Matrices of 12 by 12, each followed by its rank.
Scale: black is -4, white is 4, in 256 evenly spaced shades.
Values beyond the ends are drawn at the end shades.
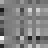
one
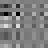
one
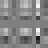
one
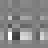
one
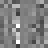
two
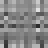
two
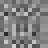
two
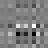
one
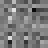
two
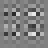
one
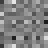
two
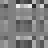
one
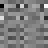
two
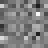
two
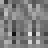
two
